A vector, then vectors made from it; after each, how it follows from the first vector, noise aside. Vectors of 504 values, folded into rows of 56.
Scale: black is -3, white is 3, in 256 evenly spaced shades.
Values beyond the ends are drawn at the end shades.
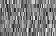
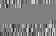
partly zeroed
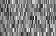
sign-scrambled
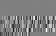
partly zeroed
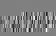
partly zeroed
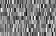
sign-scrambled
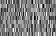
sign-scrambled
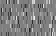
partly zeroed
